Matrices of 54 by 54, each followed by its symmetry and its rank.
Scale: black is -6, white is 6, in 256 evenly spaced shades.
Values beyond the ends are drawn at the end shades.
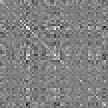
symmetric, rank five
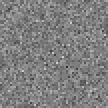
symmetric, full rank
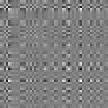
symmetric, rank two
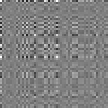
symmetric, rank two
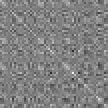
symmetric, rank five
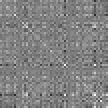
symmetric, rank five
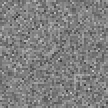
symmetric, full rank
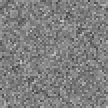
symmetric, full rank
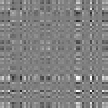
symmetric, rank two
